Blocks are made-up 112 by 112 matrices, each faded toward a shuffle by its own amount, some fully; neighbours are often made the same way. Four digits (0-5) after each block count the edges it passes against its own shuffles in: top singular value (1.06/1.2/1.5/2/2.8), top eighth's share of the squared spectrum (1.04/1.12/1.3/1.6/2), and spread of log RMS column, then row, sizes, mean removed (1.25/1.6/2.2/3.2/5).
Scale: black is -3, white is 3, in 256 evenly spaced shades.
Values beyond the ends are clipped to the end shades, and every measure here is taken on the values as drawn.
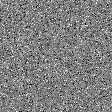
0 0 0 0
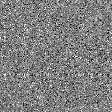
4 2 1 1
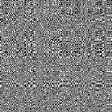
5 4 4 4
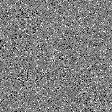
3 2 1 1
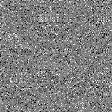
4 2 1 1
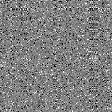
4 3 2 2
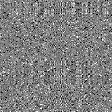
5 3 2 2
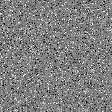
3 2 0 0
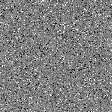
2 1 0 0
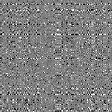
5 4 3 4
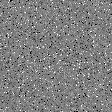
0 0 0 0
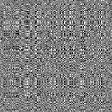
5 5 4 4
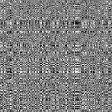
5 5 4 4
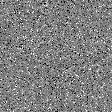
1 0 0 0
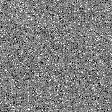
2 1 0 0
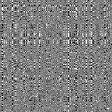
5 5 4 3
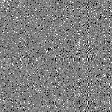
4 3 2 1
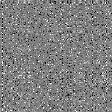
4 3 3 1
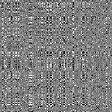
5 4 4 3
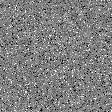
2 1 0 0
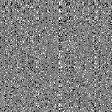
4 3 3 2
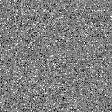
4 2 1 1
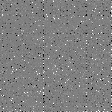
4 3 1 1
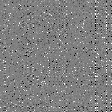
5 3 2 2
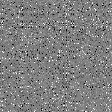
4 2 1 1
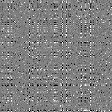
5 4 3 3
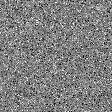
0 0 0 0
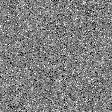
0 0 1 0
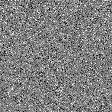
0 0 0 0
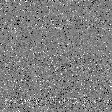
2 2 0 2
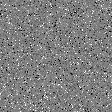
0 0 0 0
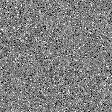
2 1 0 0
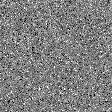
1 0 0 0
